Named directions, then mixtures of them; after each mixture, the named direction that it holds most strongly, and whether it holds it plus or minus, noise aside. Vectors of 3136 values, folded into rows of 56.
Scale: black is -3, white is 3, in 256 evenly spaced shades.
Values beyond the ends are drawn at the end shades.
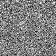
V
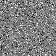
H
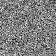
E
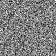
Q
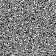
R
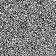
E, minus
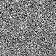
V, plus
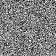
V, minus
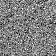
R, plus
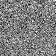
V, minus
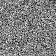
E, plus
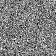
E, minus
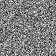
Q, minus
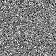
H, plus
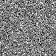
H, plus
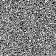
V, minus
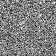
V, plus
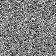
R, minus
